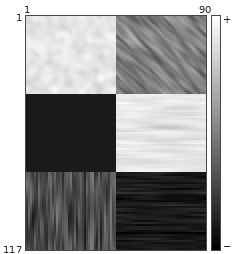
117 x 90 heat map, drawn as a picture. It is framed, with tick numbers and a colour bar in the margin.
The table splits into 3 rows of 2 panels. Panel 1,1: very high, blotchy, faint in contrast. Panel 1,2: middling, slanting down to the right. Panel 2,1: very low, flat. Panel 2,2: very high, streaked across, faint in contrast. Panel 3,1: low, streaked downward. Panel 3,2: very low, streaked across, faint in contrast.
